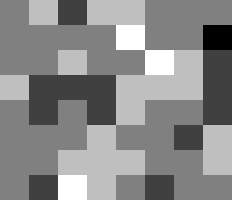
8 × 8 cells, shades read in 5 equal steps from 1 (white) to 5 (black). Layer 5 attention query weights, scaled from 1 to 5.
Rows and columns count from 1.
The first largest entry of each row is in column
3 8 8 2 2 7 1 2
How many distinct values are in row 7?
2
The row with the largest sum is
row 5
